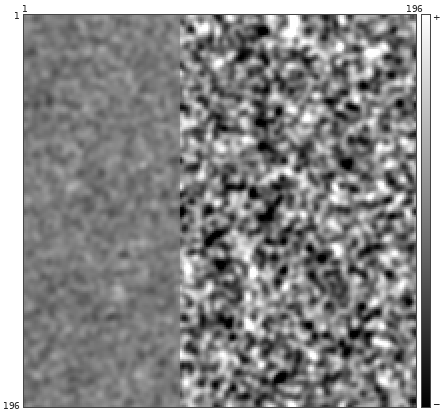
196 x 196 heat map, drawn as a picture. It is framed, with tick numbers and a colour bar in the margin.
Seam: vertical, 40% of the way across, the left part calmer. Stripes: none. Average level on the scale: 50%. Grain: blotchy. Odd rows or columns: none. Slope: none.
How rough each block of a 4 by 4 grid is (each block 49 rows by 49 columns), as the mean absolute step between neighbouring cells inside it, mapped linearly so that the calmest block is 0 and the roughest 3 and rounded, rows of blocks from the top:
0 1 3 3
0 1 3 3
0 1 3 3
0 1 3 3
